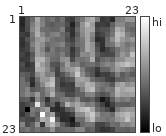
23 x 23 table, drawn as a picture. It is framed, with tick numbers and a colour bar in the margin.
Odd patch: rougher, in the bottom left. Roughest part: bottom left. Stripes: upright, repeating 3 times. Rings: centred on the top right.
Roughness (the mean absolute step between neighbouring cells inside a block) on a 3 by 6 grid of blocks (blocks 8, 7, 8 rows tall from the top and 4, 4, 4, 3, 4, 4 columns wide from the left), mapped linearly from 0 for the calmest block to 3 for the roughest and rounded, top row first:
101000
111101
231111
